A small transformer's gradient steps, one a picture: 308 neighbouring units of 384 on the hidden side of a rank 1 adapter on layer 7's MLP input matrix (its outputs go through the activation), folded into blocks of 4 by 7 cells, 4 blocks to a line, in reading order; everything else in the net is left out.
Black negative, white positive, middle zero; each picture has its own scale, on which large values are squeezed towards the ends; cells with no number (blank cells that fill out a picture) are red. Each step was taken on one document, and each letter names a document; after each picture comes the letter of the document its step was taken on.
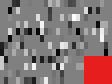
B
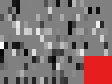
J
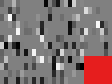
J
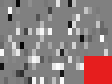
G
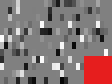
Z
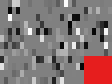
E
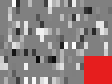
E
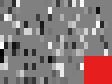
J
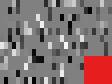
B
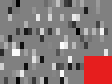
Z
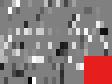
G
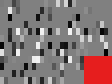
G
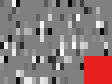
B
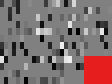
E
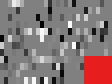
E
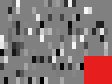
B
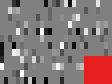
Z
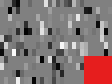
E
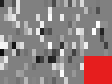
J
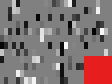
Z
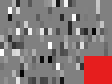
B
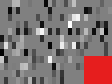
E
